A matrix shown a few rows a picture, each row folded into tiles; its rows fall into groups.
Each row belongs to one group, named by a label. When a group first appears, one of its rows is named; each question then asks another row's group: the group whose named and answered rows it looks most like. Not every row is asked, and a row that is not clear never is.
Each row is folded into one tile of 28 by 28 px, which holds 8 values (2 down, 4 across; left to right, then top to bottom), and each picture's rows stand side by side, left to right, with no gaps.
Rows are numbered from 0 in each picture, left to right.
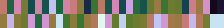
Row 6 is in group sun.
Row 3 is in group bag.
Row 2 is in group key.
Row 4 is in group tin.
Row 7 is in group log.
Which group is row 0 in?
tin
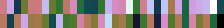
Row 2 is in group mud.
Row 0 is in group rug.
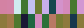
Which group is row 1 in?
tin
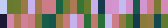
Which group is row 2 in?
bag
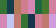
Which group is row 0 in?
tin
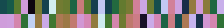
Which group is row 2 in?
sun
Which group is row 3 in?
bag
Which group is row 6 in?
rug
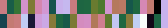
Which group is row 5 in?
rug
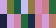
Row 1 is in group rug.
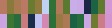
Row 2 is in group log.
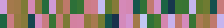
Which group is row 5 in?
mud
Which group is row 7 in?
sun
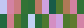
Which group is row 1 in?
mud
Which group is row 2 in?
mud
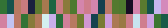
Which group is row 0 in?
tin
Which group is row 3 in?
rug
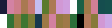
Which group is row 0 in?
key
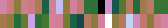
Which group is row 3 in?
sun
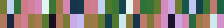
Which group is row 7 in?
bag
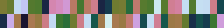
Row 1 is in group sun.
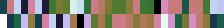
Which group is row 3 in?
key
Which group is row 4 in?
tin
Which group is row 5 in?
sun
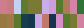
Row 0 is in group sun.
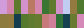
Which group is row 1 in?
rug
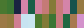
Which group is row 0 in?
sun
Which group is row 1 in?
key
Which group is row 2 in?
rug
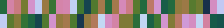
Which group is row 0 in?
key
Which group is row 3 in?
bag
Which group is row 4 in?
key
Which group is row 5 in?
mud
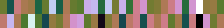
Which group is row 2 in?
bag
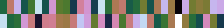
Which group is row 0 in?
mud
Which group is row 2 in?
sun
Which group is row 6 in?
tin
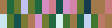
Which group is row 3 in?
key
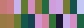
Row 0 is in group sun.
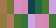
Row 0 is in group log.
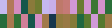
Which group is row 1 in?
log
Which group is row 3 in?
tin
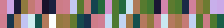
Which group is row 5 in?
sun
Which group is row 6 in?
sun
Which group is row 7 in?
log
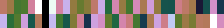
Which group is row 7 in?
bag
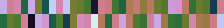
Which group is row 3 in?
tin
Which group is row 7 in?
sun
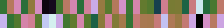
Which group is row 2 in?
mud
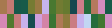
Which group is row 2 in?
sun
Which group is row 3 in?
mud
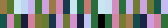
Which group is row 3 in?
log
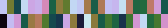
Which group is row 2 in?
log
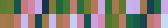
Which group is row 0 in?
sun
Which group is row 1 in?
rug
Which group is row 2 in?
bag
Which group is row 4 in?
log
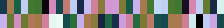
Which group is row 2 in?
mud
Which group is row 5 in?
log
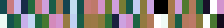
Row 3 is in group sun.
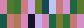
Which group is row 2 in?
rug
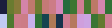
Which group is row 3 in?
mud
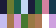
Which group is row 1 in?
bag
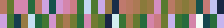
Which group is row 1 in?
mud
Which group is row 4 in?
key
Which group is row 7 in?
mud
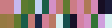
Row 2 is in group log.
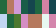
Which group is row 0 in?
mud
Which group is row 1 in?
bag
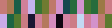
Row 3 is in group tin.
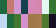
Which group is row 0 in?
mud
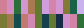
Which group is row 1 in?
log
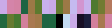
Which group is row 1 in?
log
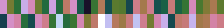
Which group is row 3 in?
bag
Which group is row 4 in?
sun
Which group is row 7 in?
bag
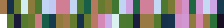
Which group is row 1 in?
log
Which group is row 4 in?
key
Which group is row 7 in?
key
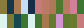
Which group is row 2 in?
mud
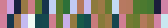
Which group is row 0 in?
rug
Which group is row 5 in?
sun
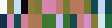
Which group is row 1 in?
log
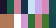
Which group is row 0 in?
bag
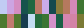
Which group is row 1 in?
mud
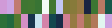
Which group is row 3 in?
bag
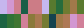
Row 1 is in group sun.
